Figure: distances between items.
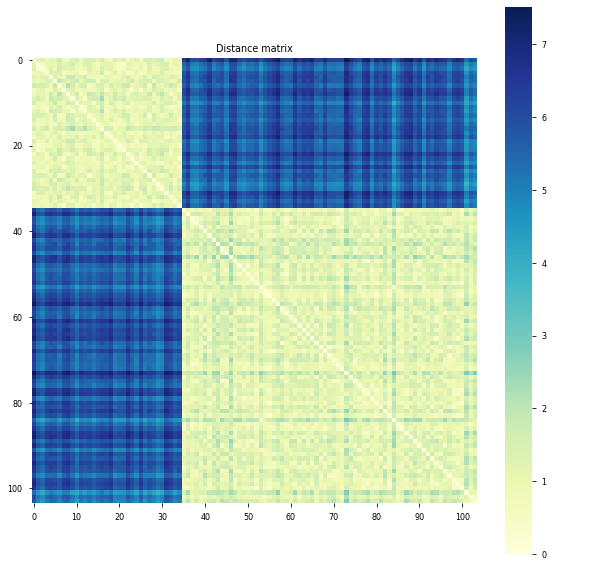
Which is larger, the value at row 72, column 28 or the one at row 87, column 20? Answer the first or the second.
the second
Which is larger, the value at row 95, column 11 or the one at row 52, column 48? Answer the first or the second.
the first
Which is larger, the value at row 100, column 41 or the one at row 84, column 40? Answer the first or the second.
the second
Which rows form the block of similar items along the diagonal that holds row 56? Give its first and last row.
35 to 103
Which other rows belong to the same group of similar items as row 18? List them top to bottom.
0, 1, 2, 3, 4, 5, 6, 7, 8, 9, 10, 11, 12, 13, 14, 15, 16, 17, 19, 20, 21, 22, 23, 24, 25, 26, 27, 28, 29, 30, 31, 32, 33, 34
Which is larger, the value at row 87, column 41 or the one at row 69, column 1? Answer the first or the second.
the second
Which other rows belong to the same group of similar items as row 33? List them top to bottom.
0, 1, 2, 3, 4, 5, 6, 7, 8, 9, 10, 11, 12, 13, 14, 15, 16, 17, 18, 19, 20, 21, 22, 23, 24, 25, 26, 27, 28, 29, 30, 31, 32, 34
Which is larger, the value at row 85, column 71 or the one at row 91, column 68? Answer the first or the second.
the second
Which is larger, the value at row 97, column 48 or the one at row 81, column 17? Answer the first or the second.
the second
